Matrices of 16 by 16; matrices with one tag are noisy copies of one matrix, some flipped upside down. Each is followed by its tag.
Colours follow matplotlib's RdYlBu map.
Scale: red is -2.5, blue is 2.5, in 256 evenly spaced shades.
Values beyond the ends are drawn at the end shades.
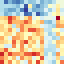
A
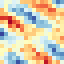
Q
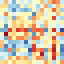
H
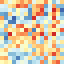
H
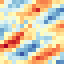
Q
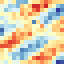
Q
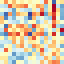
H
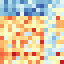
A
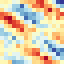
Q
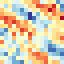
Q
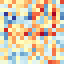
H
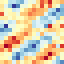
Q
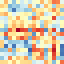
H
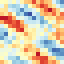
Q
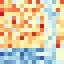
A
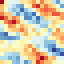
Q
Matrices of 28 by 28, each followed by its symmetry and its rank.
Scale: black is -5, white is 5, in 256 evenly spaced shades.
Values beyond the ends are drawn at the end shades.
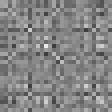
symmetric, rank three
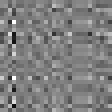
neither, rank two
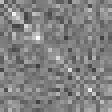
symmetric, rank five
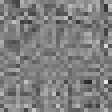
neither, rank five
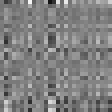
neither, rank two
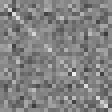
symmetric, rank five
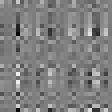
neither, rank two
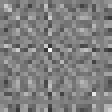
symmetric, rank three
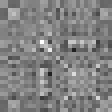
symmetric, rank three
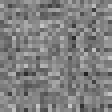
neither, rank five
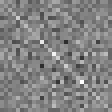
symmetric, rank five
